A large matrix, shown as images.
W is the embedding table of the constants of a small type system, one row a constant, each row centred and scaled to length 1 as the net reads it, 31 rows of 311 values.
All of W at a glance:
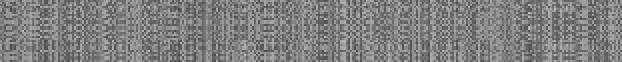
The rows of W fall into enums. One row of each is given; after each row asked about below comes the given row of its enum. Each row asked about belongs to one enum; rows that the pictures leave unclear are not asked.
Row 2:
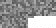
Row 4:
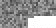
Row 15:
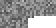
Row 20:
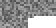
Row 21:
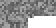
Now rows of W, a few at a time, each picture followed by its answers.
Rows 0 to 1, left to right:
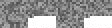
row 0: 21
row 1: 20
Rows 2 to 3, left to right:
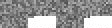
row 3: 15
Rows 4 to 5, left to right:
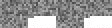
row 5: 20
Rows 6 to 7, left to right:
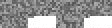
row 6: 2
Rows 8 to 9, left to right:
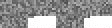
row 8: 2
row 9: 15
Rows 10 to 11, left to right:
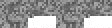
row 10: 21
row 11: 21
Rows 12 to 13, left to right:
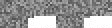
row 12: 15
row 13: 2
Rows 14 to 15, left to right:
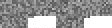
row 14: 2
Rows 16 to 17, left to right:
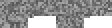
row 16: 21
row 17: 2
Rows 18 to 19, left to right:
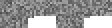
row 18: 15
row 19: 2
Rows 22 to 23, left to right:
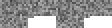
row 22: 4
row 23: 20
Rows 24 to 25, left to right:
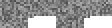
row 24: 20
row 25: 15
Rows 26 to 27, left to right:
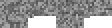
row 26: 21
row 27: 4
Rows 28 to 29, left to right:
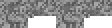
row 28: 21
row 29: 21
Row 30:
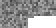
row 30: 4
